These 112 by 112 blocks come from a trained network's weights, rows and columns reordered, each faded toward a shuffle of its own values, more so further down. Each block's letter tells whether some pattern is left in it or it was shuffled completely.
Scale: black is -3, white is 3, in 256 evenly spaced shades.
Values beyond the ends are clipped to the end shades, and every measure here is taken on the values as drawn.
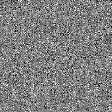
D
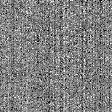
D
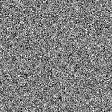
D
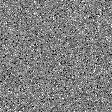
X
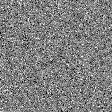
X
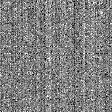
D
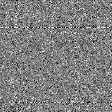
D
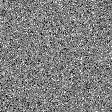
X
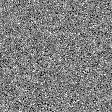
X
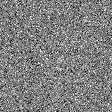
X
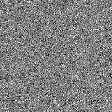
D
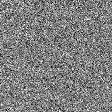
D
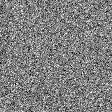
X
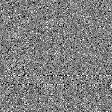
D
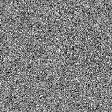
D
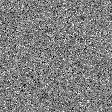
X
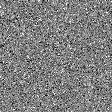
X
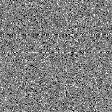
D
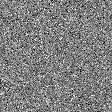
X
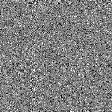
D
